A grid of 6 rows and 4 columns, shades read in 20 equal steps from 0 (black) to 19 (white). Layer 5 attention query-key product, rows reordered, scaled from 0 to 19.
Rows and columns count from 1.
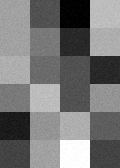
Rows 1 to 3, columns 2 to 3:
6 0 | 9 3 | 8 6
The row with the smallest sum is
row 3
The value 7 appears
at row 5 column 4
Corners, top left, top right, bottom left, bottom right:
12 14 5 5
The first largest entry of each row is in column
4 4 1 2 3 3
